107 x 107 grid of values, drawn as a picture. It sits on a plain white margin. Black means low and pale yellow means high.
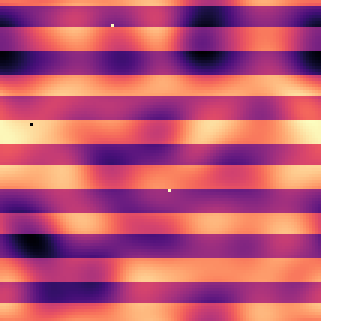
Slope: none. Stripes: horizontal, repeating 7 times. Lone odd cells: 3, 2 higher and 1 lower than their neighbours.
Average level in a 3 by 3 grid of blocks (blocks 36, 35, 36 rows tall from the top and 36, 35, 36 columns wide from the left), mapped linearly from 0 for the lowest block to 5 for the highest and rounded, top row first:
2 1 1 / 5 2 4 / 0 4 5
